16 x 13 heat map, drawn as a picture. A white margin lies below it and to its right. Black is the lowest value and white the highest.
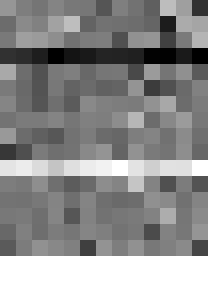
Odd lines: rows 4 and 11. Roughest part: top right. Calmest part: bottom left. Average level on the scale: 50%.
